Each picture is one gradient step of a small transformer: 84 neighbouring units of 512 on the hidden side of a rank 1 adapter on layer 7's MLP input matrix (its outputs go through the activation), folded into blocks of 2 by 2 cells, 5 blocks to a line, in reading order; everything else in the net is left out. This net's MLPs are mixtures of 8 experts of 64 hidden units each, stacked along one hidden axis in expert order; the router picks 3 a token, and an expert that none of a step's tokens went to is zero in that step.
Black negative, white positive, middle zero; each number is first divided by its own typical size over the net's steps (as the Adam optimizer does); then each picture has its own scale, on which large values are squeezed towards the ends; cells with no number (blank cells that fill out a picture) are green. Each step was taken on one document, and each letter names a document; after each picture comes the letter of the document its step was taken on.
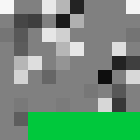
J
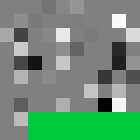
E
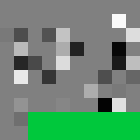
E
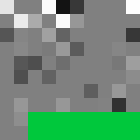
J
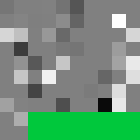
E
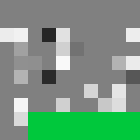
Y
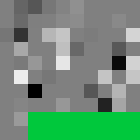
E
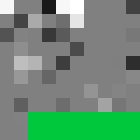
J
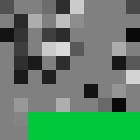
J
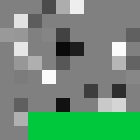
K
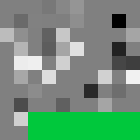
K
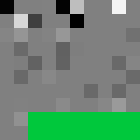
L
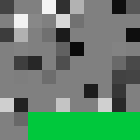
J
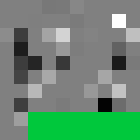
E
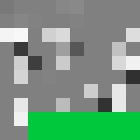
Y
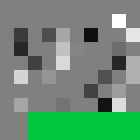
E
